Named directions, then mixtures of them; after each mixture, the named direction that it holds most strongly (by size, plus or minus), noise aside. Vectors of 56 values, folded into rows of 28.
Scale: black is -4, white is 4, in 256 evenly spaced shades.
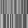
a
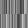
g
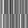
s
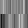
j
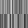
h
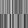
h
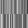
a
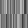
g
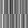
s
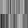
j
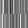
s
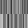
h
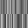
a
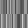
g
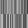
a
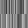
g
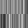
j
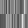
g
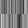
g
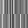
s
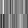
j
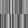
h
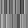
g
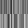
h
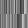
g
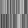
g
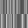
g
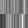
j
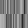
g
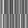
s
